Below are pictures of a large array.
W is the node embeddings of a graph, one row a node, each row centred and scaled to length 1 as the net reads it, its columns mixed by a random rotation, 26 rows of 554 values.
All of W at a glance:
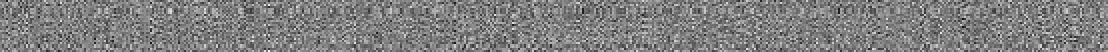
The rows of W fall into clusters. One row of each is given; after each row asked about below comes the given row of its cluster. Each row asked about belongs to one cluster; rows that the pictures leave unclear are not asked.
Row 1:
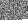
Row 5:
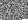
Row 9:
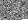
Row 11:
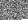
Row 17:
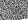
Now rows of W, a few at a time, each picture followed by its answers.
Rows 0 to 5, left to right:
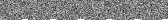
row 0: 9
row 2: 17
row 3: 9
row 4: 5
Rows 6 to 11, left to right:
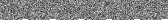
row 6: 5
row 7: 11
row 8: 5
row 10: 1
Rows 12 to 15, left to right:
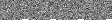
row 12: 17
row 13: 9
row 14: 11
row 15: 1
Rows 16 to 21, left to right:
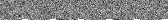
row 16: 9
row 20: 17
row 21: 1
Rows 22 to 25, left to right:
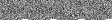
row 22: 5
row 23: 5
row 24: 9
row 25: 17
